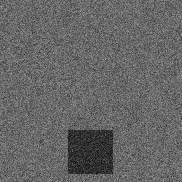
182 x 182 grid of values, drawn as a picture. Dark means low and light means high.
Average level on the scale: 40%. Stripes: none. Ninth with the lowest average: bottom middle. Odd patch: lower, in the bottom middle.
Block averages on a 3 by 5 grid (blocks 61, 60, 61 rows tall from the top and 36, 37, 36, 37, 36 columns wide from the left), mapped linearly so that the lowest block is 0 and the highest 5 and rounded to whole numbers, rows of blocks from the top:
5 5 5 5 5 | 5 5 5 5 5 | 5 4 0 4 5
